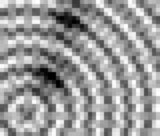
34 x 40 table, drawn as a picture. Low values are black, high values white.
Dips: two. Average level on the scale: 60%. Rings: centred on the bottom left. Mirror symmetry: none. Slope: none.
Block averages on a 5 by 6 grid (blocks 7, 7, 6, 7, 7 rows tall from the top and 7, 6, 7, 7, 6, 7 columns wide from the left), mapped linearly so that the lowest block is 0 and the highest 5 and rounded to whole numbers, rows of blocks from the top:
540344
432444
412444
423445
445445
